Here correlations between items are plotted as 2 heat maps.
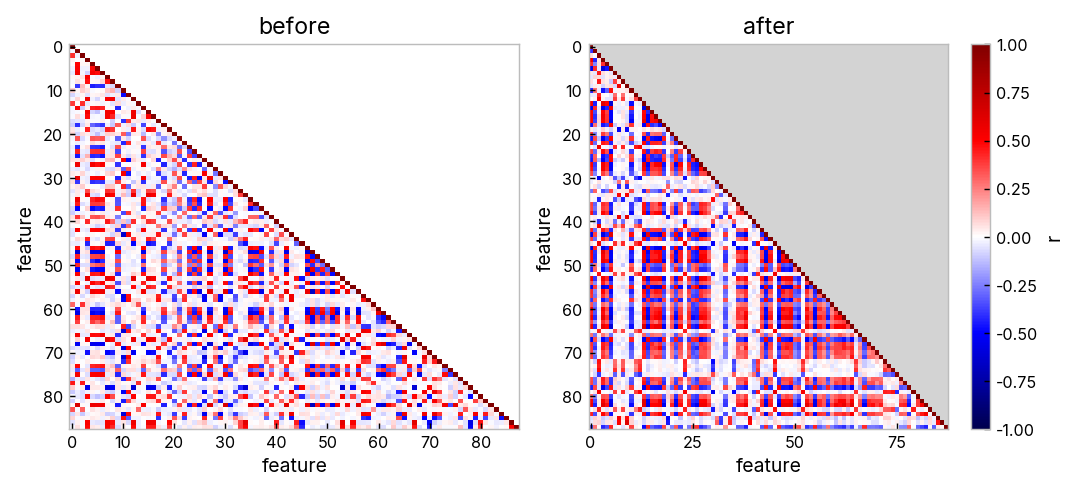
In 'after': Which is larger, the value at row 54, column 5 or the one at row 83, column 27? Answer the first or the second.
the second
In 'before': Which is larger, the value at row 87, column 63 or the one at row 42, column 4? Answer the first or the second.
the second
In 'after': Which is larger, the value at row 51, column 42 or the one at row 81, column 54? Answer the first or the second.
the second
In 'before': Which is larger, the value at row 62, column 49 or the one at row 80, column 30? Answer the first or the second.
the second
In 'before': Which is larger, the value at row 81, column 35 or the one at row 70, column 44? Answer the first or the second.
the first
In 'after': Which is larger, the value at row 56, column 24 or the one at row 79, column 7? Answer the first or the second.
the first
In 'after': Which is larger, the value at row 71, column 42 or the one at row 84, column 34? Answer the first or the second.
the first
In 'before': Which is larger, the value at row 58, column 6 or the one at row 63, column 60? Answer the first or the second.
the first
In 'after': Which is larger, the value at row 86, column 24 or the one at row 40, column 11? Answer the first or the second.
the first
